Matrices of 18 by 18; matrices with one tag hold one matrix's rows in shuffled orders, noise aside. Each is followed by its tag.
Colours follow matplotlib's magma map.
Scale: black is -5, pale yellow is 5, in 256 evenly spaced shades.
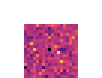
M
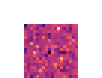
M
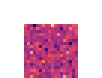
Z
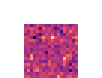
Z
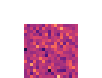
M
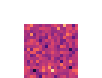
Z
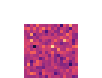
Z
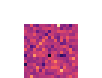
M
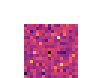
M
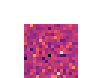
M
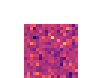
Z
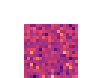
Z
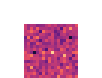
Z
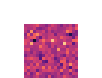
Z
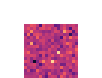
Z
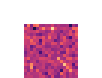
Z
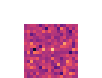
Z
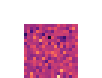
M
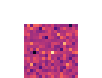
Z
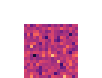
Z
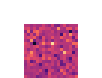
Z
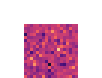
M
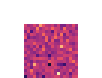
M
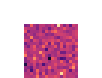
M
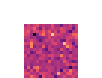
Z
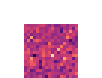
Z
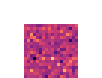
Z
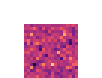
Z
